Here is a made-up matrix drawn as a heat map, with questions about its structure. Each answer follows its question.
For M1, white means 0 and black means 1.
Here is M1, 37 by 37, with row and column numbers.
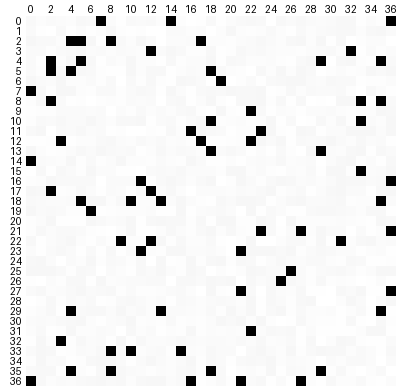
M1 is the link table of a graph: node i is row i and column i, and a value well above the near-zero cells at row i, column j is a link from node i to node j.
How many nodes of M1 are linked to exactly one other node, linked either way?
10
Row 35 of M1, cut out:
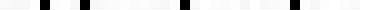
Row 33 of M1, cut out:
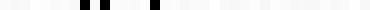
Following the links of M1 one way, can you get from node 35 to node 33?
yes
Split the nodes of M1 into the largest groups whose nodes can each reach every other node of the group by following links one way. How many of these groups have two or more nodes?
4
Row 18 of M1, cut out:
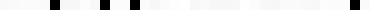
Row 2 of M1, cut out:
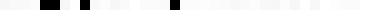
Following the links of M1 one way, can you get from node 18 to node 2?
yes
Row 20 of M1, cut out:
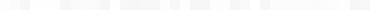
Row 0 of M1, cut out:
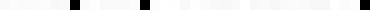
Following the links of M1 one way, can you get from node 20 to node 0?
no
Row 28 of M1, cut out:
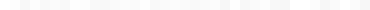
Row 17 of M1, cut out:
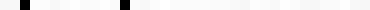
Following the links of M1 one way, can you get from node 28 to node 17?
no
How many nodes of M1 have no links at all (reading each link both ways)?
6
